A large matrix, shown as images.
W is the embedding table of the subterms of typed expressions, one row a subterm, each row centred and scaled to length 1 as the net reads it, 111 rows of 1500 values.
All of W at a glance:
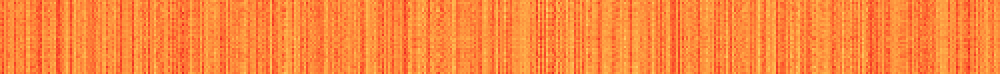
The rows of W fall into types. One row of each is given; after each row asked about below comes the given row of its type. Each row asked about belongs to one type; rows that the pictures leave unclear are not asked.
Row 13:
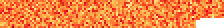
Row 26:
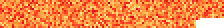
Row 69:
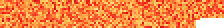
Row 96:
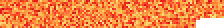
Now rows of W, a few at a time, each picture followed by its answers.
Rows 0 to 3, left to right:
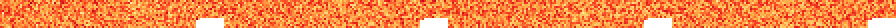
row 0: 26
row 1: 13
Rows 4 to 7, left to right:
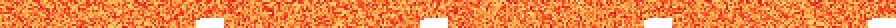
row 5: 96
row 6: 69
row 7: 69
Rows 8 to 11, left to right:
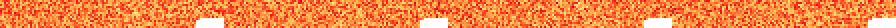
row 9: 69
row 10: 26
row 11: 96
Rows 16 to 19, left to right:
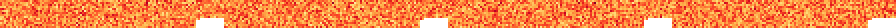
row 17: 26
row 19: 69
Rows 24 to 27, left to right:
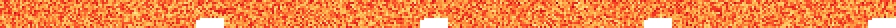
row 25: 96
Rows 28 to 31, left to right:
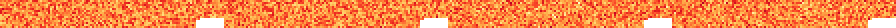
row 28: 96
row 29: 96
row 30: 13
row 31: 26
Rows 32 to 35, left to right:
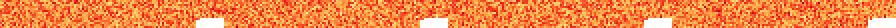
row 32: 69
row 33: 13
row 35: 96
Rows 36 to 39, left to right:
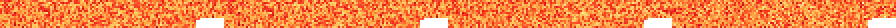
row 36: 96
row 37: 96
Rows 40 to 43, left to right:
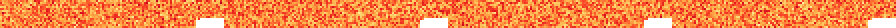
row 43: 26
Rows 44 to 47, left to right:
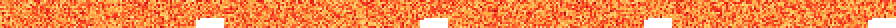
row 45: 69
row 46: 96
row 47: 96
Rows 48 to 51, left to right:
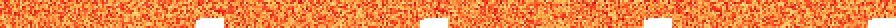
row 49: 69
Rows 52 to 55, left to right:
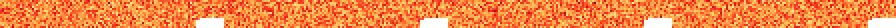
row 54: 96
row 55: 96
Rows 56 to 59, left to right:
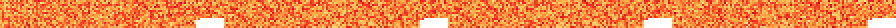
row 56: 13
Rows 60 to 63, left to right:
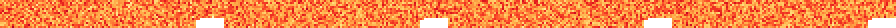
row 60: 13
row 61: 69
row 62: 69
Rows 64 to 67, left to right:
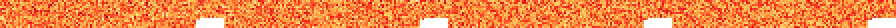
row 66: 69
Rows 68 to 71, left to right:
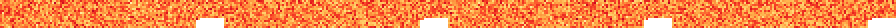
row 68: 26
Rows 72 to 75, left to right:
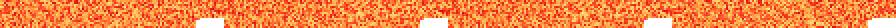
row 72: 69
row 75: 69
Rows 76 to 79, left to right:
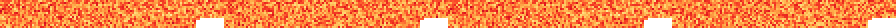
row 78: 96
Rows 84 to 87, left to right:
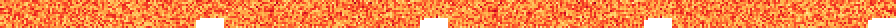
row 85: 96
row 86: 96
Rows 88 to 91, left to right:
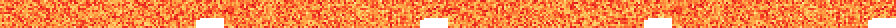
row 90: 96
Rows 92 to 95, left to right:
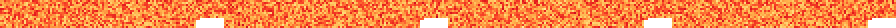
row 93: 96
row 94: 69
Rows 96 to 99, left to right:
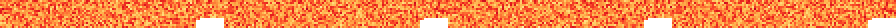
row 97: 69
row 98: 96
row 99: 69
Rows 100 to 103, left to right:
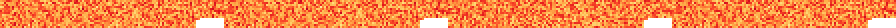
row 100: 69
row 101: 69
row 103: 69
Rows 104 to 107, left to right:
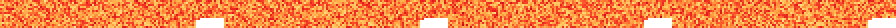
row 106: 96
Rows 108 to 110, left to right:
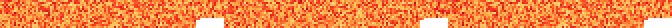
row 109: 69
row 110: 96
